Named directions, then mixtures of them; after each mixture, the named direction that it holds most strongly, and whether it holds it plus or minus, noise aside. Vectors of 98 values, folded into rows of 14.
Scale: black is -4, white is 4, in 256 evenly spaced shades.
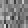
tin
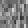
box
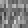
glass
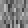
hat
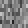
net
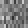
tin, plus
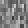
box, plus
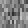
box, minus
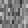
net, plus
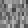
box, minus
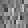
box, plus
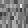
net, minus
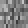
tin, plus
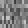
tin, plus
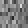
net, minus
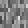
glass, plus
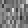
box, plus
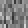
tin, plus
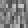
glass, plus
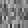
hat, minus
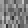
tin, plus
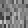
tin, minus
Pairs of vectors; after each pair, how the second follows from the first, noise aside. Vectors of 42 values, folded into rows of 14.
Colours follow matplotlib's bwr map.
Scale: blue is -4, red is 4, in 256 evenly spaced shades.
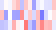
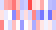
reversed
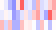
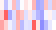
reversed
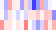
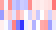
reversed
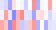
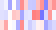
reversed
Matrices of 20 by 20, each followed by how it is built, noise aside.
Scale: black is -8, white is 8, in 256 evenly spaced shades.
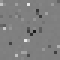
sparse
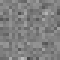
low rank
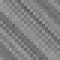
Toeplitz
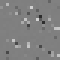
sparse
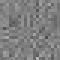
low rank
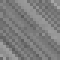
Toeplitz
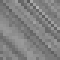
Toeplitz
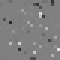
sparse
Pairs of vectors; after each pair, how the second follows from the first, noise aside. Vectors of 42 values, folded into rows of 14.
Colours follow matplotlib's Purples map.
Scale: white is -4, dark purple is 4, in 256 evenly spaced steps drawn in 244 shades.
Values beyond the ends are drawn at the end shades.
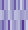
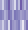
negated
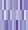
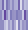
negated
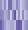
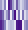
scaled up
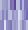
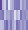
shuffled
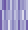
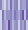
negated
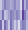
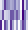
scaled up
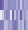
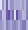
shuffled
